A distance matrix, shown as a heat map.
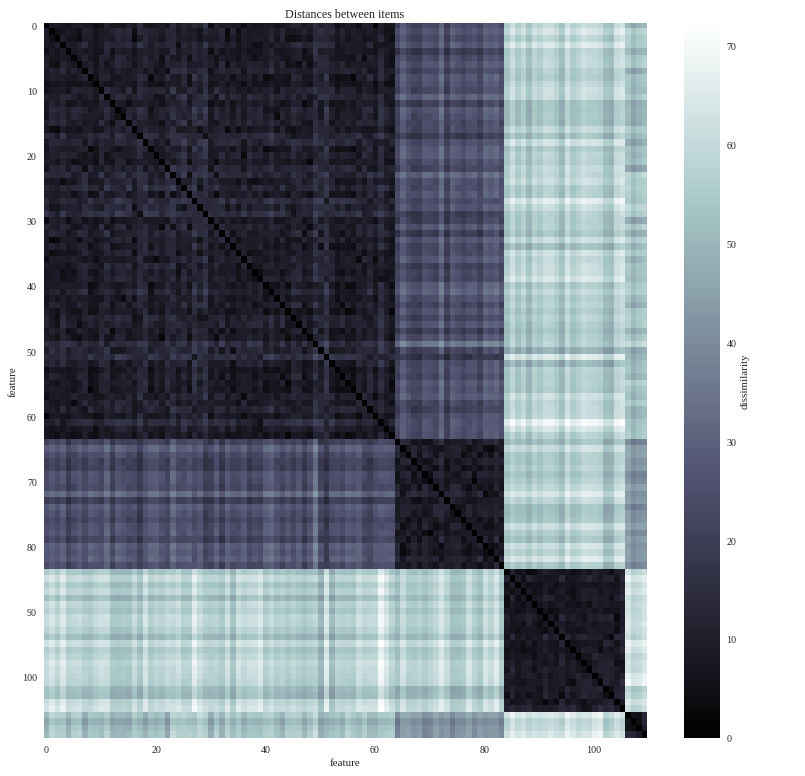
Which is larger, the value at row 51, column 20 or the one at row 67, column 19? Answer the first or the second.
the second
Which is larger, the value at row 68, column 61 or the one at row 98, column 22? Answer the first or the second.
the second
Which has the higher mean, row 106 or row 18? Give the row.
106
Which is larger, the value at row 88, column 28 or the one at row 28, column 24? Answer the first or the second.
the first
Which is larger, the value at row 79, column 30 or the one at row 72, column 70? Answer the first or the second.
the first
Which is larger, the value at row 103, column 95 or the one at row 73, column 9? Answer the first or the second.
the second
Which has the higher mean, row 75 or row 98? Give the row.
98
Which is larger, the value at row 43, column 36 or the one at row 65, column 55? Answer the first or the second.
the second
